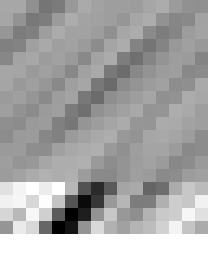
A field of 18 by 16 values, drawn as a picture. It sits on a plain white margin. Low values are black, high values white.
Streaks slant up to the right. The top part is calmer, up to a seam about 80% of the way down. The halves do not mirror each other. The ninth with the highest average is the bottom left.
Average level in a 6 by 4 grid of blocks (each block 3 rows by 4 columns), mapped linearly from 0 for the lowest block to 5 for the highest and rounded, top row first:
2 3 3 3
3 3 2 3
3 2 3 3
3 3 3 3
4 3 2 3
5 0 3 5
